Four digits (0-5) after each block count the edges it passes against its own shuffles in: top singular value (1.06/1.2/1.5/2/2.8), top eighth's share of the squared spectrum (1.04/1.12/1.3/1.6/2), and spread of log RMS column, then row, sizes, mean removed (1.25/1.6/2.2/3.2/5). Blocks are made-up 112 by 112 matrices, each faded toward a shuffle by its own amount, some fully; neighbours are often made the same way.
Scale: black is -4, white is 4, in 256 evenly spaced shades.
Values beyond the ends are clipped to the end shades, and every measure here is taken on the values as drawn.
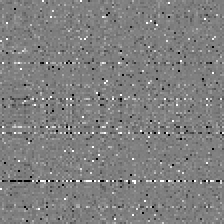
5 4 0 2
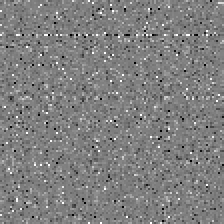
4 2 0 1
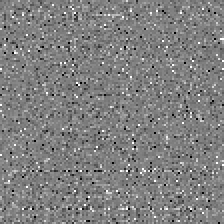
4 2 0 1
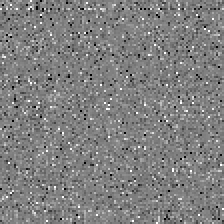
3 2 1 1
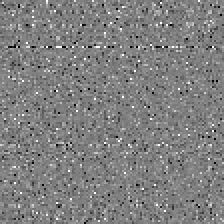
4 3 1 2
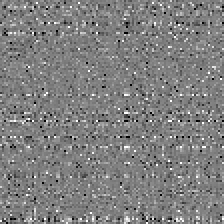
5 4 2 3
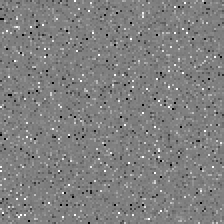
0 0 0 0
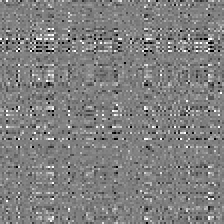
5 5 3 4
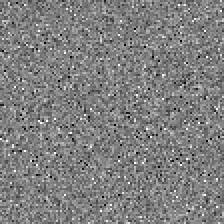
0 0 0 0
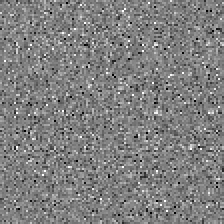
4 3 1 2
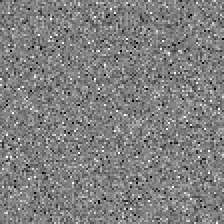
2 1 0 0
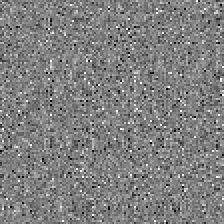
4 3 2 2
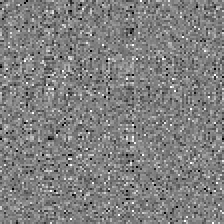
4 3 2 2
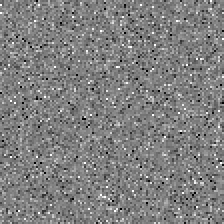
1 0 0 0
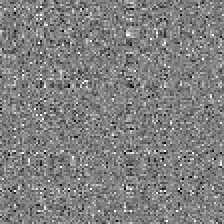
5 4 3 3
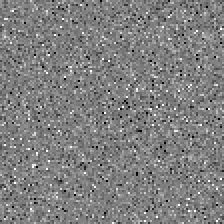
1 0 0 0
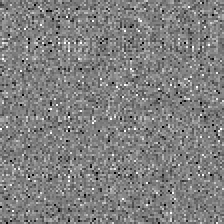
4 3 1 2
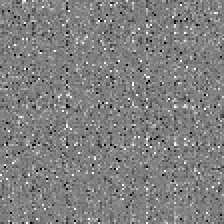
4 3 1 1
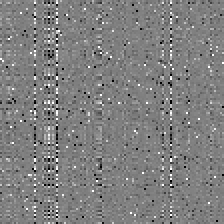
5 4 3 2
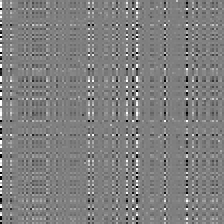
5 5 4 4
